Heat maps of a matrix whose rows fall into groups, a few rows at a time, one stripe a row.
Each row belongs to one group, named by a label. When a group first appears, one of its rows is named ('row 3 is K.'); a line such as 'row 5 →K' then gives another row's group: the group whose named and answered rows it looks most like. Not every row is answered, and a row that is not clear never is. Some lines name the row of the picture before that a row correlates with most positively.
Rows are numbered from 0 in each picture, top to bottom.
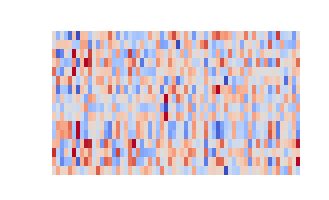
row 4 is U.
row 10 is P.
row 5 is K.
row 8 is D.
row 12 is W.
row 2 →U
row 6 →W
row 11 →P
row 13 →U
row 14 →W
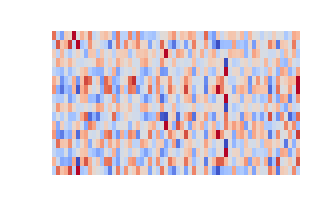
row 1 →P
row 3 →K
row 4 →D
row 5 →W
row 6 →W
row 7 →D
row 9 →D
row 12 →K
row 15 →P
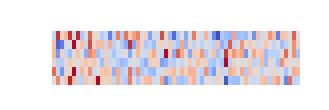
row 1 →U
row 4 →U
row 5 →K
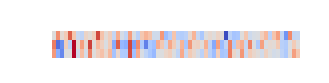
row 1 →U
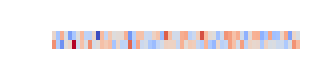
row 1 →U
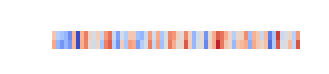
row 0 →W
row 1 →W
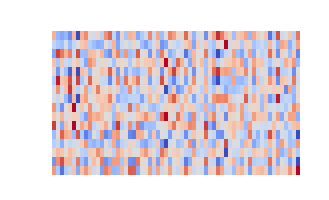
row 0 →W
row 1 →D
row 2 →P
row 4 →W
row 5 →P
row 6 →K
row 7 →W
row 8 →U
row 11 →P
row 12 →D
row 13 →K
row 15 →W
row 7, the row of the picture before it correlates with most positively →0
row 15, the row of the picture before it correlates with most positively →1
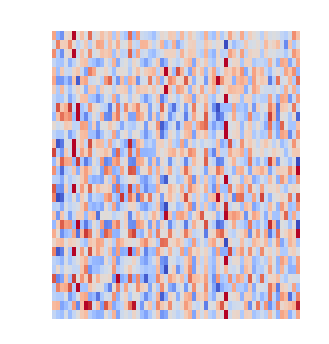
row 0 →U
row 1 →K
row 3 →D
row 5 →W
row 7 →D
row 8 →P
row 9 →P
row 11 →D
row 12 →U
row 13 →U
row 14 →P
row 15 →W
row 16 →D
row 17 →U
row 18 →W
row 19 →D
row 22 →W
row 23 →K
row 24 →U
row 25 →D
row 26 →D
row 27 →U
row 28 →P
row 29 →D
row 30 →W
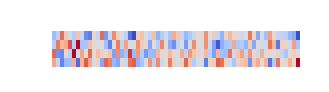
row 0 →P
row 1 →P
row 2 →U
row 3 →W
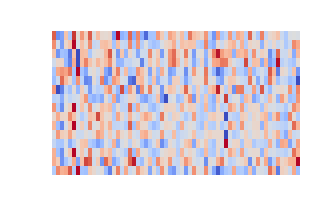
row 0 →U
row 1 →U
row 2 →W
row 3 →W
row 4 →P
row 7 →D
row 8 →U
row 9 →K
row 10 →U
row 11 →K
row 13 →U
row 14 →W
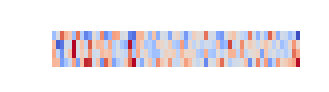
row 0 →P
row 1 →U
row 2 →U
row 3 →W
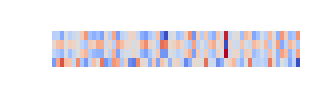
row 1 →K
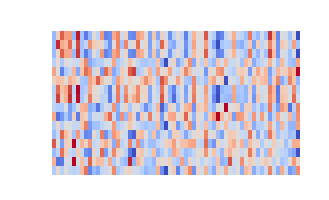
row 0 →P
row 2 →P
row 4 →W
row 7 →P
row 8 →D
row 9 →W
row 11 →P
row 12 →U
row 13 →P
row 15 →D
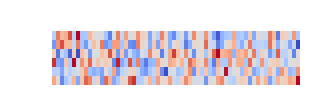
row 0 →P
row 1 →P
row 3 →U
